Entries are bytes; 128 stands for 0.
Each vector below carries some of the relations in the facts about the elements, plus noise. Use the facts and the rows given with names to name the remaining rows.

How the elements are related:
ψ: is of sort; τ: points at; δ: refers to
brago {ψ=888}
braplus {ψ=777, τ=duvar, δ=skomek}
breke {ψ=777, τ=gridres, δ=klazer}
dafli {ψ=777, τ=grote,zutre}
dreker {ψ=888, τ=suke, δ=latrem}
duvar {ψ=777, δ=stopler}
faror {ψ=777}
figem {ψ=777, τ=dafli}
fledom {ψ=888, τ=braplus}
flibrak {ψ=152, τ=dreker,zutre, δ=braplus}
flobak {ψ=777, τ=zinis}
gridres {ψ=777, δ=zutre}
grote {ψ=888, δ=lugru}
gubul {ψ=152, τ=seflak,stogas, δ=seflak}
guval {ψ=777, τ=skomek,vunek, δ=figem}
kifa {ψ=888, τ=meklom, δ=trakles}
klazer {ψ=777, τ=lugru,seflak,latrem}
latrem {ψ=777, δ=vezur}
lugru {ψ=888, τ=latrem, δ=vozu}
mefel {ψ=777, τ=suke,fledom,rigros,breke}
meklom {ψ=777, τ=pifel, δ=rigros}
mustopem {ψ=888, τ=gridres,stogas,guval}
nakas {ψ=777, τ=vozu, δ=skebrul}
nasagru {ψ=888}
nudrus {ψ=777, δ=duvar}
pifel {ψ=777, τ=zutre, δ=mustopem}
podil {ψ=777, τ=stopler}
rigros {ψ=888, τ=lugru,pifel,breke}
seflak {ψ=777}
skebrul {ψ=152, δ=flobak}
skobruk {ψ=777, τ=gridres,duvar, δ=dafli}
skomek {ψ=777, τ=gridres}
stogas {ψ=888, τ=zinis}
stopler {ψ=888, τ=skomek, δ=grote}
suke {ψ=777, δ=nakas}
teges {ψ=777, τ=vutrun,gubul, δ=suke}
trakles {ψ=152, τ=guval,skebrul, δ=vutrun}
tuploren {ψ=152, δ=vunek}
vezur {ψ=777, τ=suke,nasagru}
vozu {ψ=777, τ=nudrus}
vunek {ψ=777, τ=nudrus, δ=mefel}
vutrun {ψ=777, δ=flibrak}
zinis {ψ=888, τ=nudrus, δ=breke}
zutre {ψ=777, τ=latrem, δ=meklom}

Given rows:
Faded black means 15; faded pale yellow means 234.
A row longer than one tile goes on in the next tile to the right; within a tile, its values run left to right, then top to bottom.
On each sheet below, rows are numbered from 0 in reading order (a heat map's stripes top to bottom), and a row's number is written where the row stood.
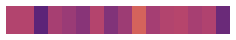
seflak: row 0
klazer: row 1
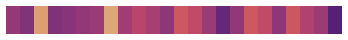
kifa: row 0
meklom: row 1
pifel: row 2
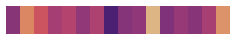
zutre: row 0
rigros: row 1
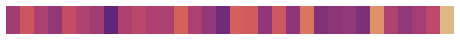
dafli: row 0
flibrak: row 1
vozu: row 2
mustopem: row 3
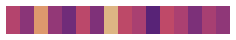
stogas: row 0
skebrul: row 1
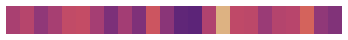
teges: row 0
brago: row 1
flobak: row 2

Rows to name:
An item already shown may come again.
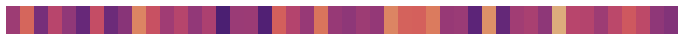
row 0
latrem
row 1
zutre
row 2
gridres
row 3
skomek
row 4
fledom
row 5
gubul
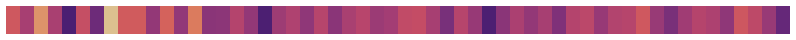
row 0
zinis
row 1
vunek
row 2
duvar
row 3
figem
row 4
suke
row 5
nakas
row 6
meklom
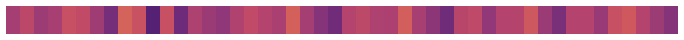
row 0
figem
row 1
nudrus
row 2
flibrak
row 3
flibrak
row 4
nakas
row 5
trakles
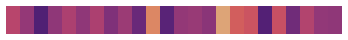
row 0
suke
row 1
dreker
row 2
nudrus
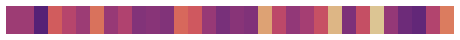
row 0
gridres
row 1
braplus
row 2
stopler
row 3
lugru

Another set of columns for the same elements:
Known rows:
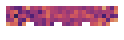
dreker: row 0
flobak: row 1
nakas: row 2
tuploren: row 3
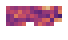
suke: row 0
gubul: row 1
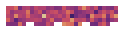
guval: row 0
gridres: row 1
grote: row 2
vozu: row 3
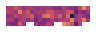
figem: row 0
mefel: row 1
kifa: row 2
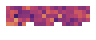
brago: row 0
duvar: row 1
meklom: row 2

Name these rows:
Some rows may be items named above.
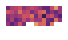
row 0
pifel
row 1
dreker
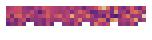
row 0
klazer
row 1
flobak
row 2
skobruk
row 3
gubul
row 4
braplus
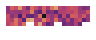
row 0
trakles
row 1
stogas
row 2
klazer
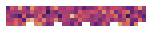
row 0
flibrak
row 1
mustopem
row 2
breke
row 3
dafli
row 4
dreker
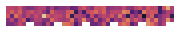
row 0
latrem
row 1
breke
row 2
rigros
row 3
zutre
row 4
lugru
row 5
stopler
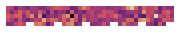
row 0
nudrus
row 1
fledom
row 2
zinis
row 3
nakas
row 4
gubul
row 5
skomek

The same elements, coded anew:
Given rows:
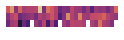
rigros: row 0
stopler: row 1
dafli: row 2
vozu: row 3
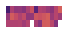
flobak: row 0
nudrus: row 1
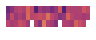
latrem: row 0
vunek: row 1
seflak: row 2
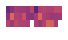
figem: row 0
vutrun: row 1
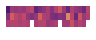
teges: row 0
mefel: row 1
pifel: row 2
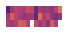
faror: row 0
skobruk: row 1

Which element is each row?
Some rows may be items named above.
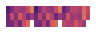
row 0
braplus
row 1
braplus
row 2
latrem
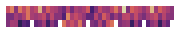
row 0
lugru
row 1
kifa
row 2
skomek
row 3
braplus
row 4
mustopem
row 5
kifa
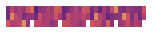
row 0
gridres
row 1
klazer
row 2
klazer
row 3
breke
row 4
meklom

